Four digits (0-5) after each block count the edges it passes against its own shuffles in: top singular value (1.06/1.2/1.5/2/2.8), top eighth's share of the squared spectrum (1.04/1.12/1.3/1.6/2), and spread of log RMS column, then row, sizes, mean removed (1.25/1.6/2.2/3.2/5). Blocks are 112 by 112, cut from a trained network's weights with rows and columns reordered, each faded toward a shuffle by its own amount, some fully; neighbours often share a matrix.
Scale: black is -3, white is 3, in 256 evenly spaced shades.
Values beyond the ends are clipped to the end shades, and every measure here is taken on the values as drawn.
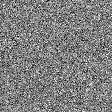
1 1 0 0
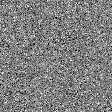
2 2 0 0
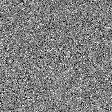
1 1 0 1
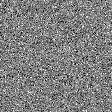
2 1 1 0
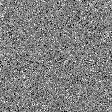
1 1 0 0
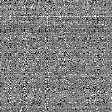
3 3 3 2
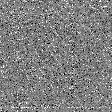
1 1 1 0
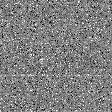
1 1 1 0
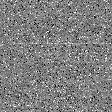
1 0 0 0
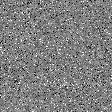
0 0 0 0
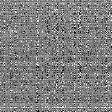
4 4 4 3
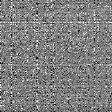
3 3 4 1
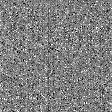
2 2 0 2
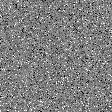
0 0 0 0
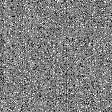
2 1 0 1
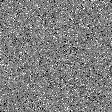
0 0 0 0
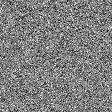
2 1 0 0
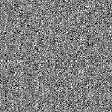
3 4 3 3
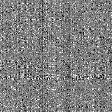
3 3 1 3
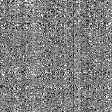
3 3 1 3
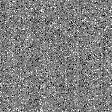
2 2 0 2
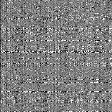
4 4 0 4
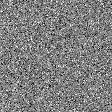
1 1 0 0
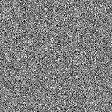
3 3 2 1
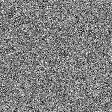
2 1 0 0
